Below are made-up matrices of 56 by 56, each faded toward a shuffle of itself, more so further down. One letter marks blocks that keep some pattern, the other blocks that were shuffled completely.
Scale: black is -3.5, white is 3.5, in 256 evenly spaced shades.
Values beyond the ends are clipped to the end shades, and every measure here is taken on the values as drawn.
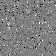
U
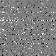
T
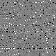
T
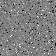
U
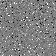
U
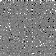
T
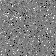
U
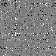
T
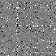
T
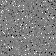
U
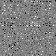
T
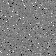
U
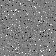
U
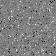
U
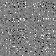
T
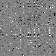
T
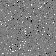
U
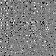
T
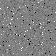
U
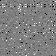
T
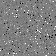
U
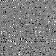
T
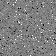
U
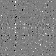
T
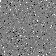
U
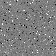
U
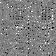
T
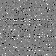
T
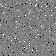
U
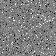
U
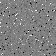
U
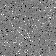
U
